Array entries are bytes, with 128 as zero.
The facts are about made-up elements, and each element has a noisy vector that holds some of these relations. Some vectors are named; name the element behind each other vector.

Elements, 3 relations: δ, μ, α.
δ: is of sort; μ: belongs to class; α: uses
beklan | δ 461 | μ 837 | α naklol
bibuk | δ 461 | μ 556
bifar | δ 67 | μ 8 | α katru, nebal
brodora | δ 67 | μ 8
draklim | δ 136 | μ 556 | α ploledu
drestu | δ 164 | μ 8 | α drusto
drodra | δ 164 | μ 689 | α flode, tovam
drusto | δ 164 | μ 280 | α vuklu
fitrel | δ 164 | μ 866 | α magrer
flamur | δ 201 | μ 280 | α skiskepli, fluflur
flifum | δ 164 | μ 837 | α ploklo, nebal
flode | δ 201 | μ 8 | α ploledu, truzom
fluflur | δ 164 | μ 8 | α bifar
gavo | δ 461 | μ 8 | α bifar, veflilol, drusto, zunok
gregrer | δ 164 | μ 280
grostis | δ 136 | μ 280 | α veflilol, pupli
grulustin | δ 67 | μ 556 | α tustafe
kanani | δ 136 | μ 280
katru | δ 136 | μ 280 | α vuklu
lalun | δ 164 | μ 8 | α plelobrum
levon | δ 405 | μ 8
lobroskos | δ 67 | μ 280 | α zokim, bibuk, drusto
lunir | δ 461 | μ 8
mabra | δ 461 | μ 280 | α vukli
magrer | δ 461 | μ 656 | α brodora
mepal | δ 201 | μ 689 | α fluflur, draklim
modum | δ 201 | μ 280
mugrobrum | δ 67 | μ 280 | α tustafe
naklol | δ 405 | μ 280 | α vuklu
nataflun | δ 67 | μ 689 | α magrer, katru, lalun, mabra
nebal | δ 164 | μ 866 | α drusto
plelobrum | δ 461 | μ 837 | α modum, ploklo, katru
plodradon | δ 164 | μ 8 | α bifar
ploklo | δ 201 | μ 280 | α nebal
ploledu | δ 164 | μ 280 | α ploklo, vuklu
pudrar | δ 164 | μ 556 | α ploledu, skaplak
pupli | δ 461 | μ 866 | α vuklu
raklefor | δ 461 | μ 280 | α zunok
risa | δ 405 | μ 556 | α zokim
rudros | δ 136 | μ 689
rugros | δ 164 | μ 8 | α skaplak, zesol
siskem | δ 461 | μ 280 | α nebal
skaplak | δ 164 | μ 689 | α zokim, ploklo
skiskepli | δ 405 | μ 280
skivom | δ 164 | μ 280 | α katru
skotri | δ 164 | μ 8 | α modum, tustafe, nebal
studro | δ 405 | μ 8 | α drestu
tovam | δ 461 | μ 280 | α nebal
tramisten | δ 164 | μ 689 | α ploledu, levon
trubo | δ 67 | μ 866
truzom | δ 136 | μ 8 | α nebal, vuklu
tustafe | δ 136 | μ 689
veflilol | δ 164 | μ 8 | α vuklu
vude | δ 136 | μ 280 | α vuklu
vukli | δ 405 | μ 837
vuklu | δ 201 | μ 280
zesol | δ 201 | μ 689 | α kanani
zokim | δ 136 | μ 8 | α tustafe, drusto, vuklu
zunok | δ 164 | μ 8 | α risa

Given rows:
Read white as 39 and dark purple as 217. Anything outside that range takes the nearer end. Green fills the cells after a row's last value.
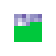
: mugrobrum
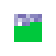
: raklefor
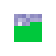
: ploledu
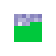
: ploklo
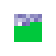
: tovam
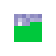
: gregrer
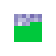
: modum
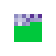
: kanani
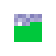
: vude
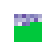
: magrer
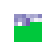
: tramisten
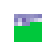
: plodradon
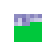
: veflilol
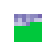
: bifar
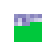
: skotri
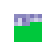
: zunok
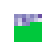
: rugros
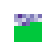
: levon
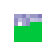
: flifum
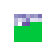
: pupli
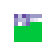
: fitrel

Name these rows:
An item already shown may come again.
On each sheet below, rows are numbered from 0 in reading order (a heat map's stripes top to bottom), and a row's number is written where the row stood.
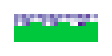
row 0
skaplak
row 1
skaplak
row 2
risa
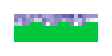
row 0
flode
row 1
flamur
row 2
fitrel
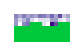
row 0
nebal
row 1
bibuk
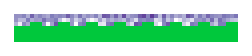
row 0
katru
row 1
mepal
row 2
nebal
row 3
studro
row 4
skiskepli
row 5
grulustin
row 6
naklol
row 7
fluflur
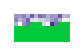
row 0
rudros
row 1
draklim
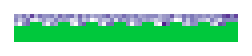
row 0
tustafe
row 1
katru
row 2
grulustin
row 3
plelobrum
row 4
skivom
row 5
draklim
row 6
lalun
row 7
skiskepli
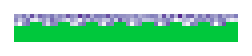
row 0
tustafe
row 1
rugros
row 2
vukli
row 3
mabra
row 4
flifum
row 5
zesol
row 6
naklol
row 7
drodra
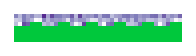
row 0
pudrar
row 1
brodora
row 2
nataflun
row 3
beklan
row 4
bifar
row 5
trubo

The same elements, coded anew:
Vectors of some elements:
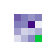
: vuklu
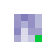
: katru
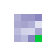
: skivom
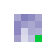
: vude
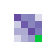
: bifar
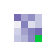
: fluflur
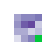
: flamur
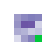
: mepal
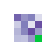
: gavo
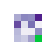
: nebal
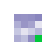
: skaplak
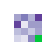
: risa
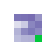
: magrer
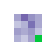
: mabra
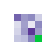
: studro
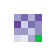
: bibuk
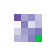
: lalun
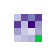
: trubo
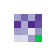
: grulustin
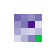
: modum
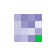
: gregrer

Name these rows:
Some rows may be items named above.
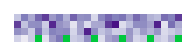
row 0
draklim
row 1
flode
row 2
levon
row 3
zesol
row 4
rudros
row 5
pupli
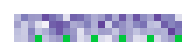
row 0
skiskepli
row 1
brodora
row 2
tustafe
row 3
bibuk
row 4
kanani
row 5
bifar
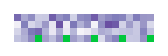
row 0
fluflur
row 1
vukli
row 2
flifum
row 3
mepal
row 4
skiskepli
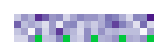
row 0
pudrar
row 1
studro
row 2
naklol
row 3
nataflun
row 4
fitrel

